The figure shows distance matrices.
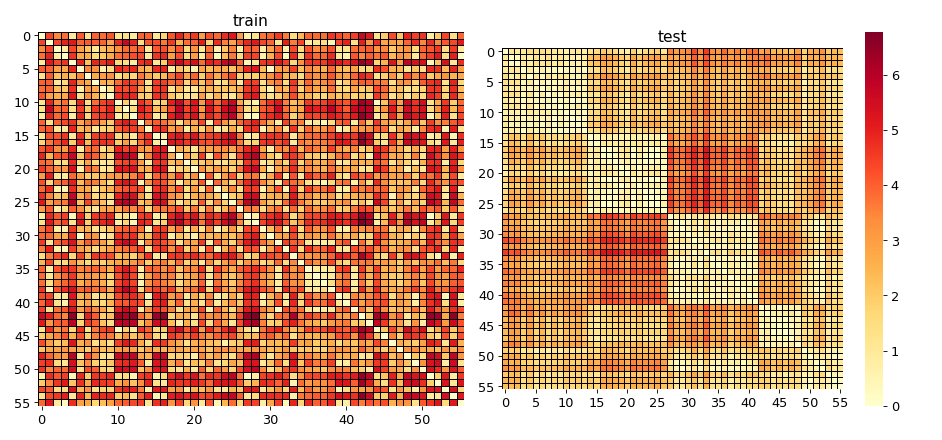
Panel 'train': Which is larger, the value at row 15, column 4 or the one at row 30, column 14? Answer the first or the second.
the second
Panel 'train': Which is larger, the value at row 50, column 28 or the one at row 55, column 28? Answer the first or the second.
the first
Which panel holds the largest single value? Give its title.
train
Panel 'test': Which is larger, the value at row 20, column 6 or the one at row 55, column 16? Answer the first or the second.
the second
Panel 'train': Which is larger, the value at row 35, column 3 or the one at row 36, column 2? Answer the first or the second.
the first
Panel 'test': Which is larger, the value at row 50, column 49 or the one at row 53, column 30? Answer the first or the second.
the second
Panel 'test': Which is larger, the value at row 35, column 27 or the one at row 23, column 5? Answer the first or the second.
the second
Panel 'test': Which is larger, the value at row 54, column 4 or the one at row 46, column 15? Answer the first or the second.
the first
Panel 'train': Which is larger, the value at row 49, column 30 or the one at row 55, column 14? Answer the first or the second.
the first
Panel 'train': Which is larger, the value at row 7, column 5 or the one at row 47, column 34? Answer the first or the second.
the first
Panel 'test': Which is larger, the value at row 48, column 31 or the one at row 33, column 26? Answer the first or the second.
the second
